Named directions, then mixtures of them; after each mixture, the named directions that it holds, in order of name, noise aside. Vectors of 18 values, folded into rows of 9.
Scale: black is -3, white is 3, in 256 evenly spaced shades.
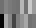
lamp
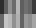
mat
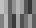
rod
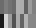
lamp, mat, rod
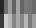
lamp, mat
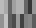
rod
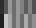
lamp, mat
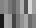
lamp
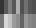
mat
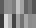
lamp, mat, rod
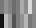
lamp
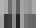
mat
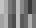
lamp, rod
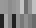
lamp, rod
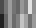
lamp, rod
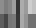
lamp, mat, rod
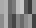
rod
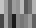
lamp, mat, rod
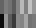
lamp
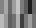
lamp, mat, rod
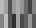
rod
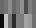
lamp, mat, rod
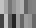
lamp, rod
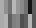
lamp, rod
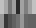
mat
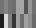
lamp, mat, rod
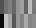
lamp, mat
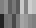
lamp, mat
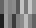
lamp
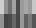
mat
